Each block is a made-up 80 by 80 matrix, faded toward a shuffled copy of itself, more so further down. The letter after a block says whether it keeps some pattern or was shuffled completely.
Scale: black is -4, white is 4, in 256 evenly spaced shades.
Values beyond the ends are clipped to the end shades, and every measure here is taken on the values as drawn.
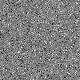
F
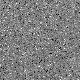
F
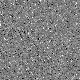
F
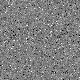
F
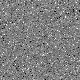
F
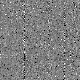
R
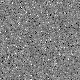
F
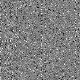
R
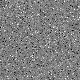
F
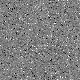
F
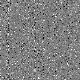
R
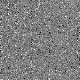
R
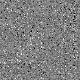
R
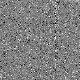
R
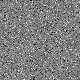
F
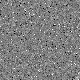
F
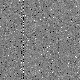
R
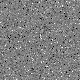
F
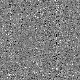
R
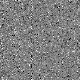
R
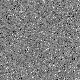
F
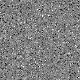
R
